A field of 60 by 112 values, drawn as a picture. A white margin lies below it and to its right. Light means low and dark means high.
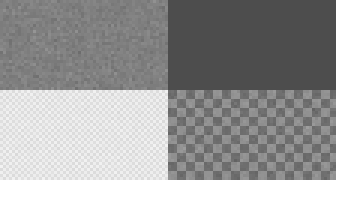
The table splits into 2 rows of 2 panels. Panel 1,1: middling, fine-grained, faint in contrast. Panel 1,2: high, flat. Panel 2,1: very low, checkered, faint in contrast. Panel 2,2: middling, checkered.
